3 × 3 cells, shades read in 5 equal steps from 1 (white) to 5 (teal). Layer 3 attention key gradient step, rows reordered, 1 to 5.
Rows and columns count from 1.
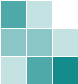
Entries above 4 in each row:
0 0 1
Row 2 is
3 3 2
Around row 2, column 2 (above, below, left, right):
2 4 3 2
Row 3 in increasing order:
2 4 5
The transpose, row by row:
4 3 2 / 2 3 4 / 1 2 5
